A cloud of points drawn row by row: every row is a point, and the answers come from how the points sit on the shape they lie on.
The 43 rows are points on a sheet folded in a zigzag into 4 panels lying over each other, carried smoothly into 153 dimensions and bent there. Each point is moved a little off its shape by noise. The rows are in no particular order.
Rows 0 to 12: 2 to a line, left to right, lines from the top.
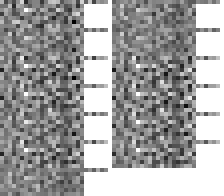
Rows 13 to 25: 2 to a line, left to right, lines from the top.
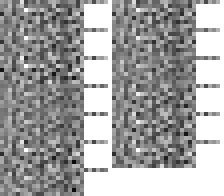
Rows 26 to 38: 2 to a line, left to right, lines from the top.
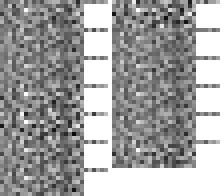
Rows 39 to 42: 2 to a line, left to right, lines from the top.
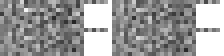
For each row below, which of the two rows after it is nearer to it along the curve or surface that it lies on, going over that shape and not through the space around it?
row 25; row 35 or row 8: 35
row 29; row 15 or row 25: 25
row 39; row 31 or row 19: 31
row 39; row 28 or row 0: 28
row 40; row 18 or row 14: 18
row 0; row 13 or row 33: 33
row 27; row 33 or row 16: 16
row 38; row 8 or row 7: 8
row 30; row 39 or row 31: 31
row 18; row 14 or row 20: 20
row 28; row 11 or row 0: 0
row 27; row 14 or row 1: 14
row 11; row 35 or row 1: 1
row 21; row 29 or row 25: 25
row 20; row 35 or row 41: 41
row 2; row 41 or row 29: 29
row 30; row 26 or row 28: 28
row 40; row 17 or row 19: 19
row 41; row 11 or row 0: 0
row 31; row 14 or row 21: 21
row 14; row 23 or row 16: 16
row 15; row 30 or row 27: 27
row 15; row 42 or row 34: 34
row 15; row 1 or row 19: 1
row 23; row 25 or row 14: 14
